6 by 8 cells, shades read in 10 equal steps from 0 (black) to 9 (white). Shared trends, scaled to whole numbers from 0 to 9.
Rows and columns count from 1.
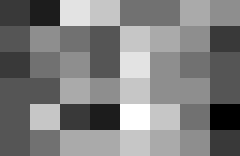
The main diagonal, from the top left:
2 5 5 5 9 6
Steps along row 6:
up up same up down down down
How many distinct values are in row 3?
5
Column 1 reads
2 3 2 3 3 3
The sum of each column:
16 24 31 25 42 33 29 15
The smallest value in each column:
2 1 2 1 4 4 4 0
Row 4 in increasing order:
3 3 3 5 5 5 6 7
